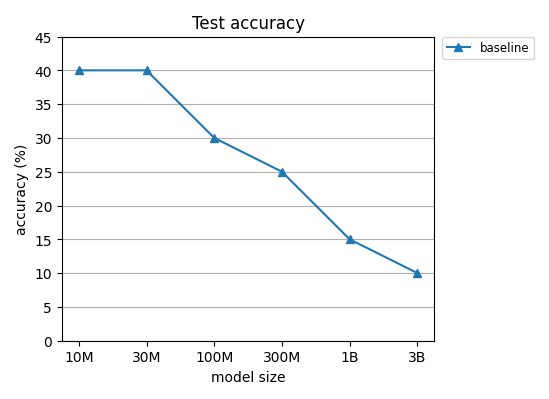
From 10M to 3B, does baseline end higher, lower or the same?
lower
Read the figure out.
Title: Test accuracy
x-axis: model size, ticks 10M 30M 100M 300M 1B 3B
y-axis: accuracy (%), ticks 0 5 10 15 20 25 30 35 40 45
Legend: baseline
Values:
baseline: 40 40 30 25 15 10
